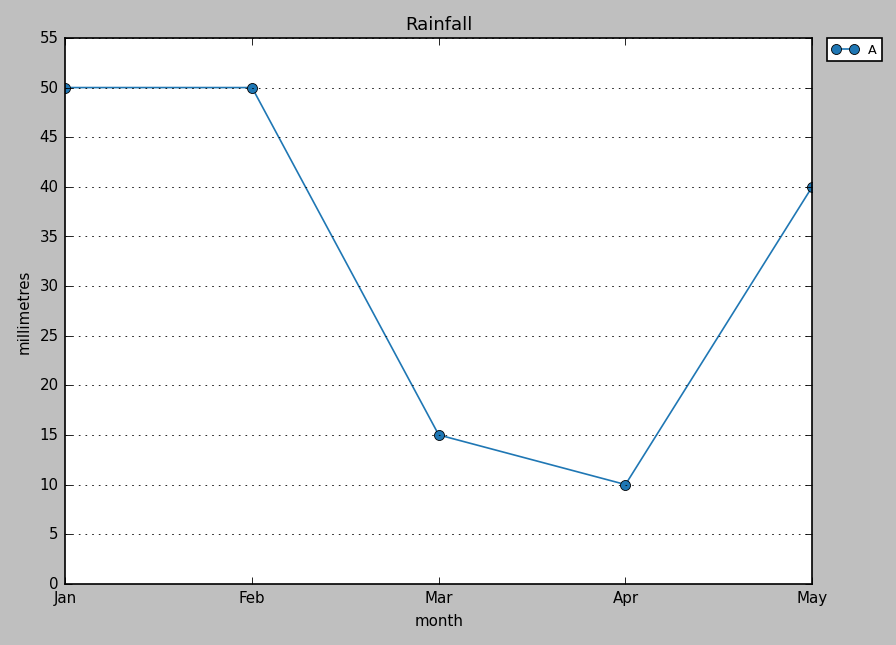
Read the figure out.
Title: Rainfall
x-axis: month, ticks Jan Feb Mar Apr May
y-axis: millimetres, ticks 0 5 10 15 20 25 30 35 40 45 50 55
Legend: A
Values:
A: 50 50 15 10 40
